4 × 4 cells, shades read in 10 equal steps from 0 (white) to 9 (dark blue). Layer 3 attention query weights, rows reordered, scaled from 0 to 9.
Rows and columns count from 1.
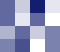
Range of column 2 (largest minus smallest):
6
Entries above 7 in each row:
1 0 0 0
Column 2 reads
2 1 6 7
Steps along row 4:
up down up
